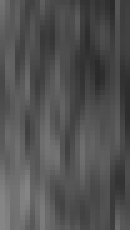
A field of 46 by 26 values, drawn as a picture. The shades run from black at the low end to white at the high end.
Overall the values sit about 30% of the way up the scale. The ninth with the highest average is the bottom left. The top right is the ninth with the lowest average. The grain runs up and down. There is an overall slope up to the bottom left.
